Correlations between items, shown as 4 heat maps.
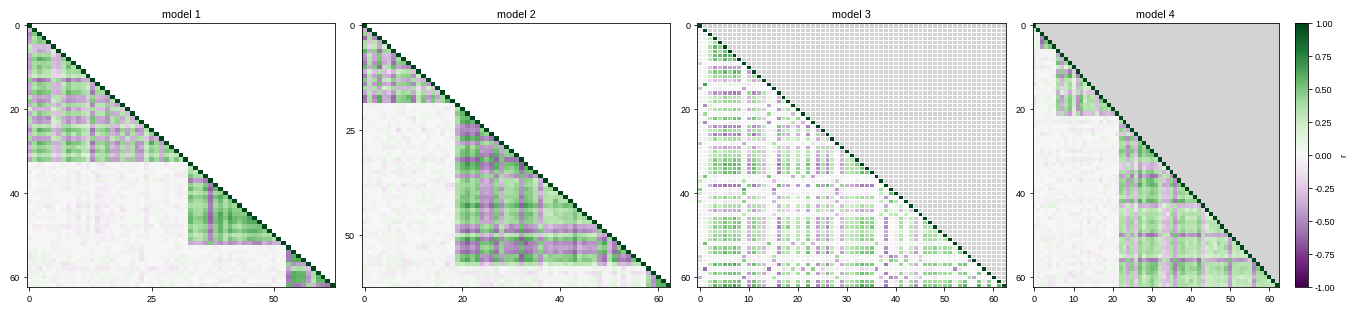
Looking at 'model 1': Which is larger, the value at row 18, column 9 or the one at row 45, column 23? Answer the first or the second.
the second
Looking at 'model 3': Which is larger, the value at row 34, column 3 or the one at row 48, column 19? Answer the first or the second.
the first
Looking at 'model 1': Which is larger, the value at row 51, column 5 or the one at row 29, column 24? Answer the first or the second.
the second
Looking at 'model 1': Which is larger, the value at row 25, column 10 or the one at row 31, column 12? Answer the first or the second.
the first
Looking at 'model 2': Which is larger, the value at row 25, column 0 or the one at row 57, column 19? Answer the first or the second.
the second
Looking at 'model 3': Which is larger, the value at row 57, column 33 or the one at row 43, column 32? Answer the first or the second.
the first
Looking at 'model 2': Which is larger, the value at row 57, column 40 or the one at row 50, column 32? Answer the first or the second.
the first
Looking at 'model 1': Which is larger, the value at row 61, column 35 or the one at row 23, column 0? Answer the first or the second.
the second
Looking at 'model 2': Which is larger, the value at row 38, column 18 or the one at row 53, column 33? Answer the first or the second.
the first
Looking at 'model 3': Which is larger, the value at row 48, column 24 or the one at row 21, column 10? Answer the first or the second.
the second
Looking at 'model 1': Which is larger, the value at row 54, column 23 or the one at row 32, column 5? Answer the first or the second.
the first
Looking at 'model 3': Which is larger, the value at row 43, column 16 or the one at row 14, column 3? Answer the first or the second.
the second
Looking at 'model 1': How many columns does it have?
63
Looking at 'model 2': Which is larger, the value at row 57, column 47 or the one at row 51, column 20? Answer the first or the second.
the second
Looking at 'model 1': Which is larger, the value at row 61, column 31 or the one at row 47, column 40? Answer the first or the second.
the second
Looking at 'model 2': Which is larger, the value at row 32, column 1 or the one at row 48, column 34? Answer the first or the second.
the first
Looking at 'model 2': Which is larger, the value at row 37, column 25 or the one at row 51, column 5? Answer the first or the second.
the second
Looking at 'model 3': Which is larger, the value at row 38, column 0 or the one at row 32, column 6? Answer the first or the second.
the second
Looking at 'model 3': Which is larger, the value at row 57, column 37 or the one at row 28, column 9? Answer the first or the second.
the first
